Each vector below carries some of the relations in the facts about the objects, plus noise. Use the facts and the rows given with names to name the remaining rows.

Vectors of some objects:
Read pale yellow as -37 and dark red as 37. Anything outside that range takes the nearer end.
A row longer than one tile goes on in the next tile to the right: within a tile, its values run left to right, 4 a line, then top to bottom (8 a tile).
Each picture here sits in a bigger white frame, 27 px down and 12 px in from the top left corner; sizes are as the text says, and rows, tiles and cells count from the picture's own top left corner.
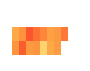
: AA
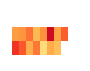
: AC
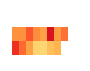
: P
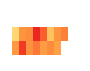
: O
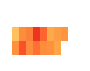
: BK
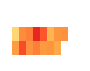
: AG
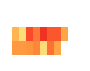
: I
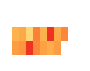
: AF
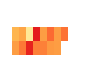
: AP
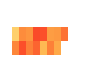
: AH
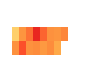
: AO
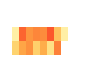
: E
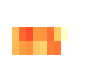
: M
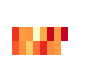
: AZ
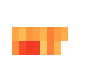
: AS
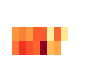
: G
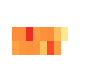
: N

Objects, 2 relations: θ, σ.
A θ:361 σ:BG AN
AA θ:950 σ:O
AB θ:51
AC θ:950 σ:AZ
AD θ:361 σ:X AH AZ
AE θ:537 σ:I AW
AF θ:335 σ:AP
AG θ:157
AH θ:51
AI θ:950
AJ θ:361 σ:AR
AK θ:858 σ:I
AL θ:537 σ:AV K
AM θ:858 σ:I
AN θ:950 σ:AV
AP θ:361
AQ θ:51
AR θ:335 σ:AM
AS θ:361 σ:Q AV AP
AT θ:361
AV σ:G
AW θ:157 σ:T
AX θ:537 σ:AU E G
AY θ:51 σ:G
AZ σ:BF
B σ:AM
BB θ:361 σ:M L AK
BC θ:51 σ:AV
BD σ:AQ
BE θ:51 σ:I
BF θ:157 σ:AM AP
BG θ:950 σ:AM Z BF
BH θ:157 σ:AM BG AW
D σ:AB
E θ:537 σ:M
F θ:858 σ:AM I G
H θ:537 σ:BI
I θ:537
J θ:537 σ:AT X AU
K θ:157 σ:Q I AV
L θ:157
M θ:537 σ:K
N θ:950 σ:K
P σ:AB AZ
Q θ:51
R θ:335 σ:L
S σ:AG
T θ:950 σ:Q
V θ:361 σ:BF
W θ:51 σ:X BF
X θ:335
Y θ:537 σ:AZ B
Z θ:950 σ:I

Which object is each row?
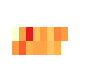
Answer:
AW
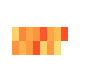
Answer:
J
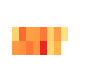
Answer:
AX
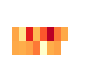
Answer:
AK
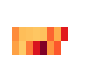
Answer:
BF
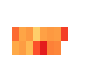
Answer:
V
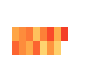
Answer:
AD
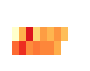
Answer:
T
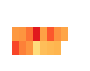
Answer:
D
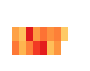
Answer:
F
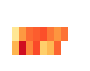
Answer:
L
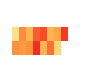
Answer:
X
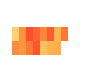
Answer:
AJ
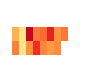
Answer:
AM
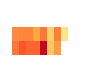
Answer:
AY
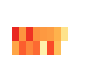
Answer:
AL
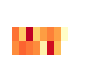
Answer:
K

